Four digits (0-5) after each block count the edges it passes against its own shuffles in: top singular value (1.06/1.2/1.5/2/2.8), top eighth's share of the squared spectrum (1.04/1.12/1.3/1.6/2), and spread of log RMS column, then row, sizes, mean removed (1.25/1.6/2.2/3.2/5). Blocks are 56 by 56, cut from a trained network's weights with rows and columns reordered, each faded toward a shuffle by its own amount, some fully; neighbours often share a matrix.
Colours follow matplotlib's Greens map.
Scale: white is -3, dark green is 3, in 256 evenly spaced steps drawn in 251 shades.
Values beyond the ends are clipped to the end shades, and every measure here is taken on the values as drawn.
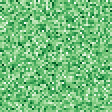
0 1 0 0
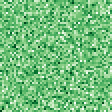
2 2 0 1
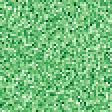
0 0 0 0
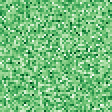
0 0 0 0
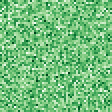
0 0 0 0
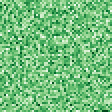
3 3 1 1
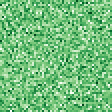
2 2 0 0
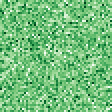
0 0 0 0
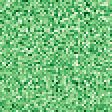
3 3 1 2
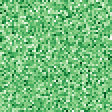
0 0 0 0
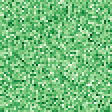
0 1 0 0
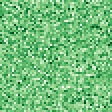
0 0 0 0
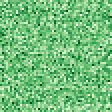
1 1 1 0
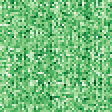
3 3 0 2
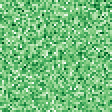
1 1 0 0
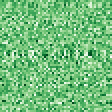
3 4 0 3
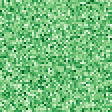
1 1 0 1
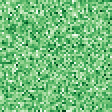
2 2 0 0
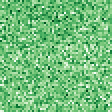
1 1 0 0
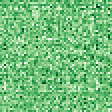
2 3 2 1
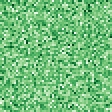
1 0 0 0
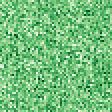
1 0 0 0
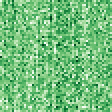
3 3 1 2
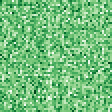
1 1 0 0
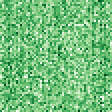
2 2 1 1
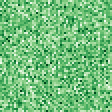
1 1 0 0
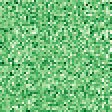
2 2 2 0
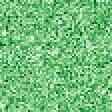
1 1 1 0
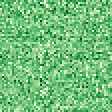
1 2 2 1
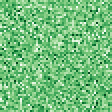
0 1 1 0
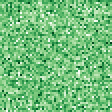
1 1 1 0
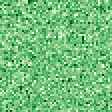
0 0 0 0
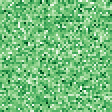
1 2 1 0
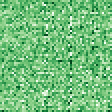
2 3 3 0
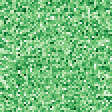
1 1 1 0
